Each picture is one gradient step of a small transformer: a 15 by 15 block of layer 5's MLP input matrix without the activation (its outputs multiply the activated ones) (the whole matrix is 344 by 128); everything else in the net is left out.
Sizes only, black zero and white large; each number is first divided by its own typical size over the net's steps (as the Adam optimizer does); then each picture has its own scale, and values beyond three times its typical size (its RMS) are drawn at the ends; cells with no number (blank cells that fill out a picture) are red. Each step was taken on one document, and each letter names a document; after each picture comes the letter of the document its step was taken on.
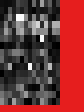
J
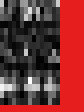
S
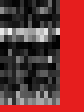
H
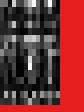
S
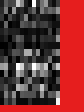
J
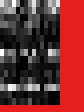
S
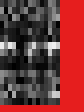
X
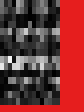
H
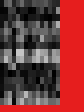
H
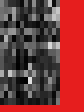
X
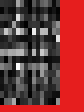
J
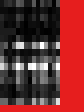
J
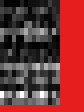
H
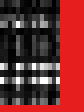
J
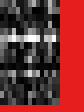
S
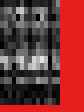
H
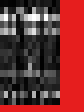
S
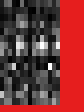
J
